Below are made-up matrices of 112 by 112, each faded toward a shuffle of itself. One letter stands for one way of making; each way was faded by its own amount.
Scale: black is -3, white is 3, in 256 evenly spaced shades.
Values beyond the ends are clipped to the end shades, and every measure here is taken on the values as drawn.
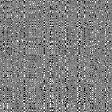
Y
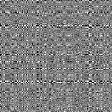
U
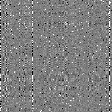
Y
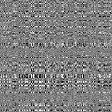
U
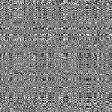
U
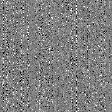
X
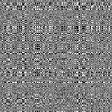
U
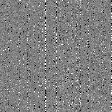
X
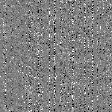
X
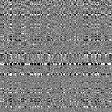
U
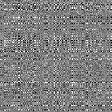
U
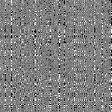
Y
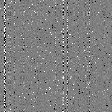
Y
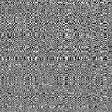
U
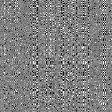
Y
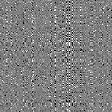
Y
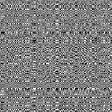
U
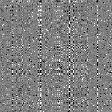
Y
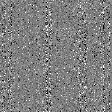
X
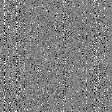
X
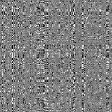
Y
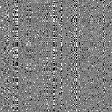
Y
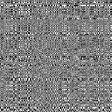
U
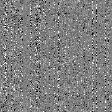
X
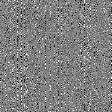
X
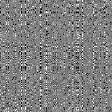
Y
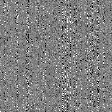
X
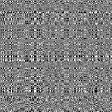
U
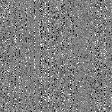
X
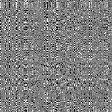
Y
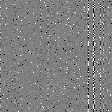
Y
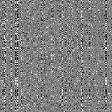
Y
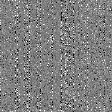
X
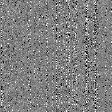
X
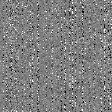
X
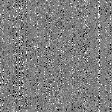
X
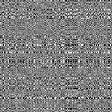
U
